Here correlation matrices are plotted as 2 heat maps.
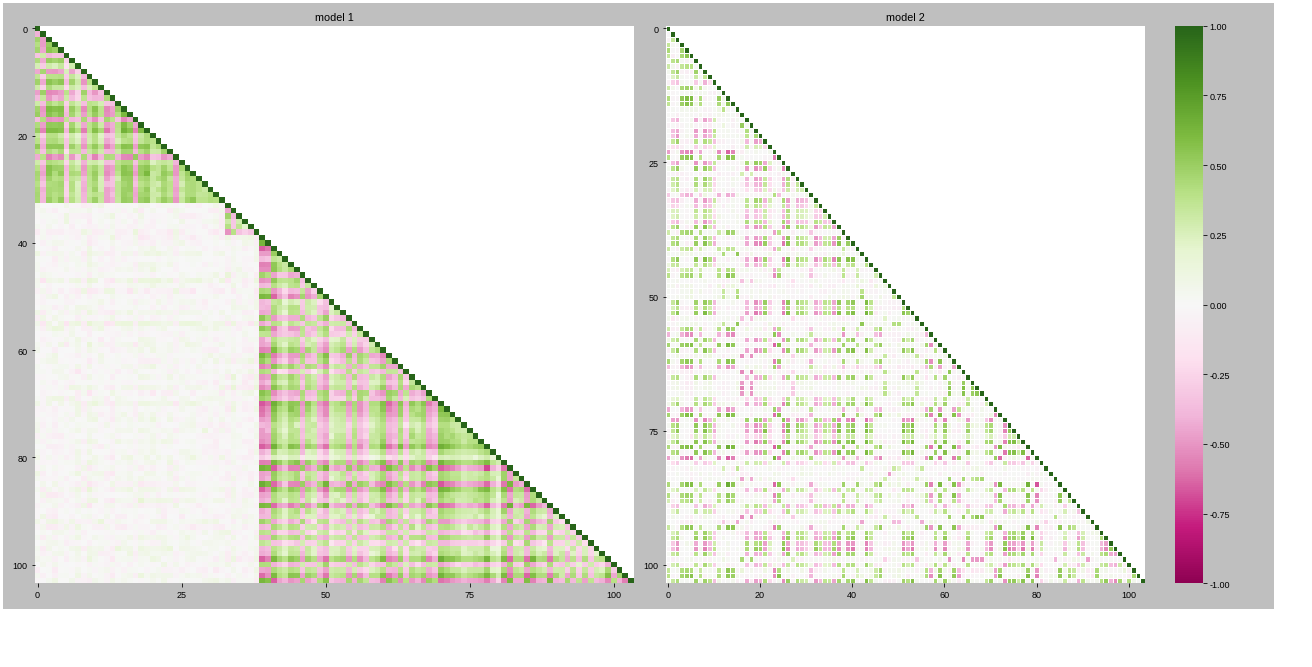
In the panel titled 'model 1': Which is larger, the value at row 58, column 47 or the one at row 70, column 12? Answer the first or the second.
the first
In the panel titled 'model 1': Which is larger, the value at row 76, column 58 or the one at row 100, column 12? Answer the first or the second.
the first
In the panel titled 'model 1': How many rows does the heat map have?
104
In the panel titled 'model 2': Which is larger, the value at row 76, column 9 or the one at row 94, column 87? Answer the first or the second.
the first
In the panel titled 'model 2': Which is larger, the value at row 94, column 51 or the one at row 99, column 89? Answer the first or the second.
the first
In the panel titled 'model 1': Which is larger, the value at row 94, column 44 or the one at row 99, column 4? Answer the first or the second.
the second
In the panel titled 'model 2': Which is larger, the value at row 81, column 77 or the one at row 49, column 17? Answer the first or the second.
the second
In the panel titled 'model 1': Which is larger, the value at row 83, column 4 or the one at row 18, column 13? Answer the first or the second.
the first
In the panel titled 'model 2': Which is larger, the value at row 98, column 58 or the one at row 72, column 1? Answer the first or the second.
the first
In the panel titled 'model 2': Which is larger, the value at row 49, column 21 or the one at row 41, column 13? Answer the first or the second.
the second
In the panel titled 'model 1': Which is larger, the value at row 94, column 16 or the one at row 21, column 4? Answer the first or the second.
the second
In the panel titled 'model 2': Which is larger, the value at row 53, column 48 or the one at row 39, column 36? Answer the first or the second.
the first
